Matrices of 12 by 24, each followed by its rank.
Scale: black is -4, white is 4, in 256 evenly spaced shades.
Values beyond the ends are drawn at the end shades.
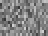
full rank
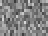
full rank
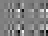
one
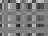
one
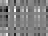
one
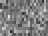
full rank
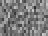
full rank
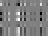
one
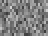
full rank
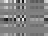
one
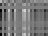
one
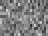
full rank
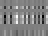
one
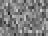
full rank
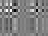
one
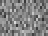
full rank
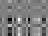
one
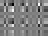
one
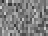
full rank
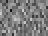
full rank
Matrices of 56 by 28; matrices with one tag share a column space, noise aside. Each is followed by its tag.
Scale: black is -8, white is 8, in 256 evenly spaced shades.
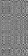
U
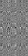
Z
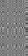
Z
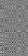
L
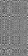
U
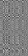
U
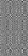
U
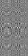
Z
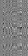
Z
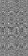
Z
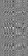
Z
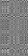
U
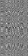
Z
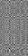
U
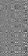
L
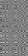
L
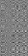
L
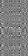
Z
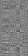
L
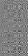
L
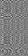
U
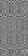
U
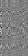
Z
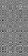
L
